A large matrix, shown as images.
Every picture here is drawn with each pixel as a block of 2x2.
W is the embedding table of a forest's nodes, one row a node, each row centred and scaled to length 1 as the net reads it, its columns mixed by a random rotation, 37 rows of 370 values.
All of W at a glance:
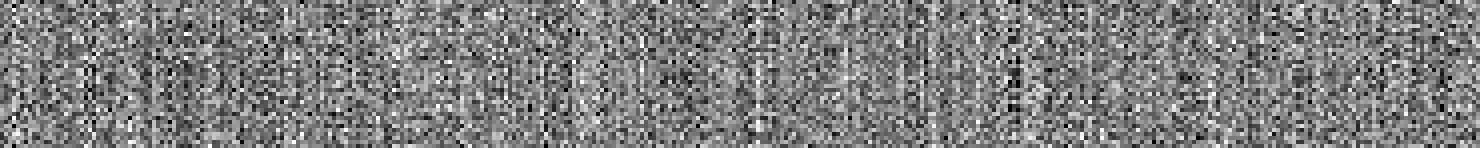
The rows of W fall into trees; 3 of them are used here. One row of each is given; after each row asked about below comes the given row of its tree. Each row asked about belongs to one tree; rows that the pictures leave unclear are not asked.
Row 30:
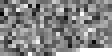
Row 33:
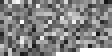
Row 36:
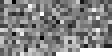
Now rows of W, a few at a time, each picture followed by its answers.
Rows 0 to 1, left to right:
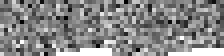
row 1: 36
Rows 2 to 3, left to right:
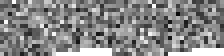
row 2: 33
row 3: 36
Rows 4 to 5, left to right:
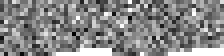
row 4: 33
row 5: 30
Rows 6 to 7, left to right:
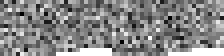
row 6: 36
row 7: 30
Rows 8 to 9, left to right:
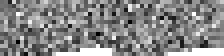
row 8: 33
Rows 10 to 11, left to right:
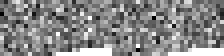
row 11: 36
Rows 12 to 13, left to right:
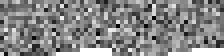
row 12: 33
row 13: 36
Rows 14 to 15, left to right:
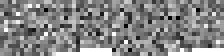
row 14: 33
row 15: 30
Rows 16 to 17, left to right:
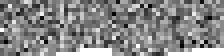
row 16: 36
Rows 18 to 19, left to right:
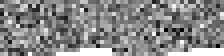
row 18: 30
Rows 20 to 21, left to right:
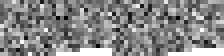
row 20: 30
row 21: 30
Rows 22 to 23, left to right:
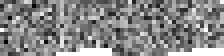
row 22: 36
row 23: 30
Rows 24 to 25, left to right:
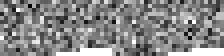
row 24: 30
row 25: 33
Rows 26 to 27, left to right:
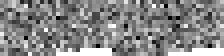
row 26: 30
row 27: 30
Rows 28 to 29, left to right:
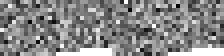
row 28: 36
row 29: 33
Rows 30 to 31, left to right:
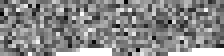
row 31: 36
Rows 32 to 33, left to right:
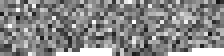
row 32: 30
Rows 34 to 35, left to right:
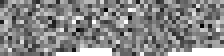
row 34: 33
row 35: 30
